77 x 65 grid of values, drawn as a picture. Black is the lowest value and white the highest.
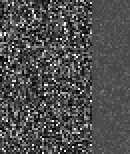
The grain is fine, like static. The values are skewed, with a long tail toward high values. On average the colour sits 30% of the way up the scale. There are no regular stripes. No overall slope runs across the table. The halves do not mirror each other. A vertical seam about 70% of the way across splits the table, and the right part is calmer.
